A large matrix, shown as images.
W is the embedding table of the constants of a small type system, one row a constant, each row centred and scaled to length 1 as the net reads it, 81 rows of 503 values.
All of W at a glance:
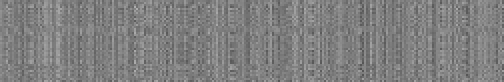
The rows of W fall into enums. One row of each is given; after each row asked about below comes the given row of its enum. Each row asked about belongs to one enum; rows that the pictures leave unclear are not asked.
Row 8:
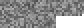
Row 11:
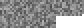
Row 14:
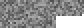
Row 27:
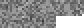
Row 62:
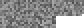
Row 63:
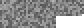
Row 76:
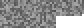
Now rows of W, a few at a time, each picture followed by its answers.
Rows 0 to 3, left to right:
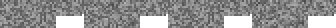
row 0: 76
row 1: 8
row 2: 76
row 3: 14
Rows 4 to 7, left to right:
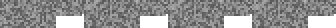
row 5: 63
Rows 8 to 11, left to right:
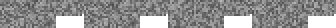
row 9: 8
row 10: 63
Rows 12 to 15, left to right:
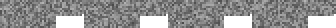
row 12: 11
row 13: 8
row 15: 63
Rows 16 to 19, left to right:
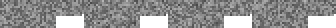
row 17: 14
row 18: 8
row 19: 63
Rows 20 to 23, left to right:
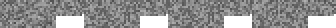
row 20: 14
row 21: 76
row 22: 76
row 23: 63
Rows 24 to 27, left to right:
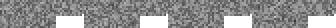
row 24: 11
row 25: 8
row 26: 76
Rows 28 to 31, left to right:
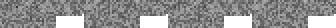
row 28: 27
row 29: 63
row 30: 27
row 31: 63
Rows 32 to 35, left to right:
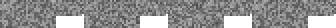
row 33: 62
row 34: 8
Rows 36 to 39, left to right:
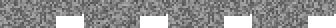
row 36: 76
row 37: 14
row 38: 76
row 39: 11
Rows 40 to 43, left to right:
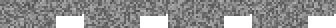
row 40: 8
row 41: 76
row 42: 63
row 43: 11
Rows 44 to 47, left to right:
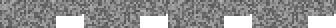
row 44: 63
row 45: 76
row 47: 76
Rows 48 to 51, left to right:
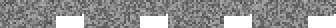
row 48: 14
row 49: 76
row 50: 62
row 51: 63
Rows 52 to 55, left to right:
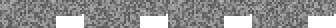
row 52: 63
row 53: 76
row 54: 63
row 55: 11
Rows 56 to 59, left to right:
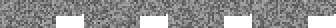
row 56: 62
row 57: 14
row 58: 76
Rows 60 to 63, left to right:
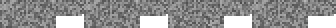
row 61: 63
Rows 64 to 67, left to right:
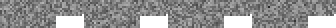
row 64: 11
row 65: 14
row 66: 8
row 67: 27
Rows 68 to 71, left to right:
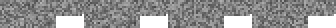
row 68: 8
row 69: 14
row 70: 63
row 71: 62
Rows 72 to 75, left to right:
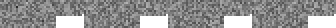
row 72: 27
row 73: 11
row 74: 62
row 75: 11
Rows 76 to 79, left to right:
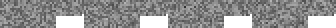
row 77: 8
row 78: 27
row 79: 14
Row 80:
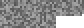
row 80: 76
